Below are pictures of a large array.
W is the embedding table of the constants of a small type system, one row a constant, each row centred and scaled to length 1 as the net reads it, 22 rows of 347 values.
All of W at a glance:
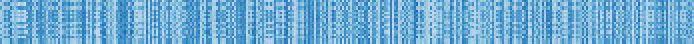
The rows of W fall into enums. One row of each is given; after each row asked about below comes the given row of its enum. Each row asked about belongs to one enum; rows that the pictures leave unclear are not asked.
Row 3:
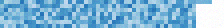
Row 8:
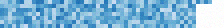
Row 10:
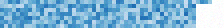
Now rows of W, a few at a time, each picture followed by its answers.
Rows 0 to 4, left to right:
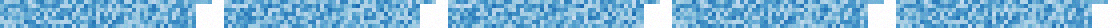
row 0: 3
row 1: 10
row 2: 10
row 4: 3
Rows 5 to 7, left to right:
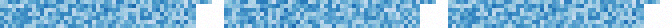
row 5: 10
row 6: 8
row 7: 10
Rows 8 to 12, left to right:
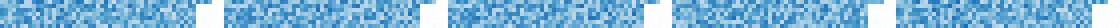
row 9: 10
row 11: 3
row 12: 8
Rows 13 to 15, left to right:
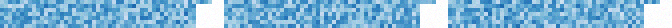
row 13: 10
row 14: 3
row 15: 8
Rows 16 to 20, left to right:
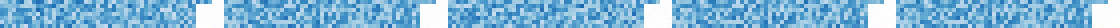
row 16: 8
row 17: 3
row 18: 10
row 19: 3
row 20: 3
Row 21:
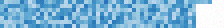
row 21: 3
